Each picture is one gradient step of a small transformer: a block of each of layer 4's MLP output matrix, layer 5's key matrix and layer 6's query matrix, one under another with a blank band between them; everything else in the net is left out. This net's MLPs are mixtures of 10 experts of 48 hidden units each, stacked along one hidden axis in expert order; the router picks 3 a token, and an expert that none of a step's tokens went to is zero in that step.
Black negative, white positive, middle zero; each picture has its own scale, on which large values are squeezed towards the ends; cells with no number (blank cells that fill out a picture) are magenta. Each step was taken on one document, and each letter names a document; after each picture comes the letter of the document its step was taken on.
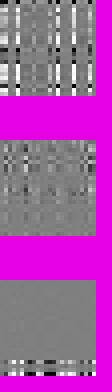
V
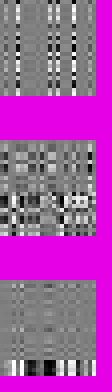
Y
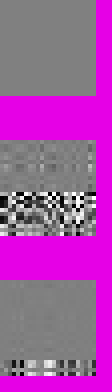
Y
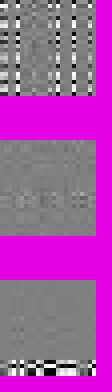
V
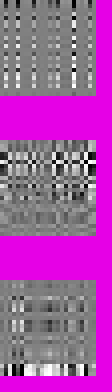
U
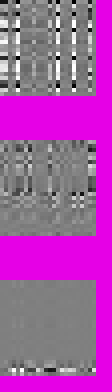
V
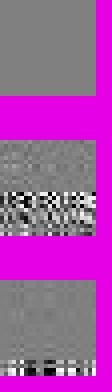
Y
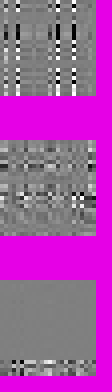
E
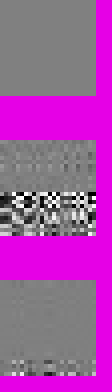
Y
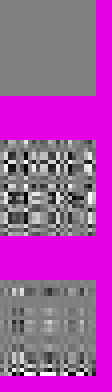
U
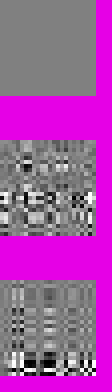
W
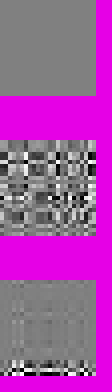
U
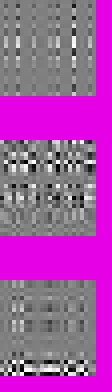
U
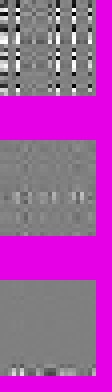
V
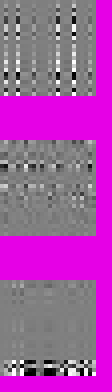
W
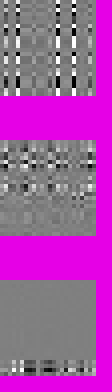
E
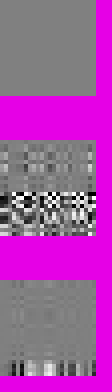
Y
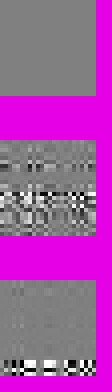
W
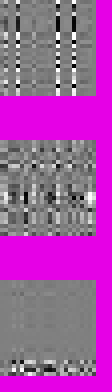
E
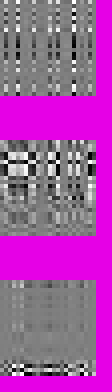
U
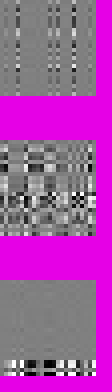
Y
